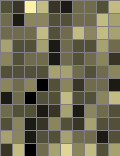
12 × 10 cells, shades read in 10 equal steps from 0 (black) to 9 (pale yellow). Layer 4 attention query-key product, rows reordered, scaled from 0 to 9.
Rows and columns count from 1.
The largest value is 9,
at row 1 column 3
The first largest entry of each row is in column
3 9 4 1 1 5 1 6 6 8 1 6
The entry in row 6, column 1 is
3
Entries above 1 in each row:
9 9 10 9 9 10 8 8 8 9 8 9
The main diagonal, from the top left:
3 1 4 6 1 6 2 3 4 3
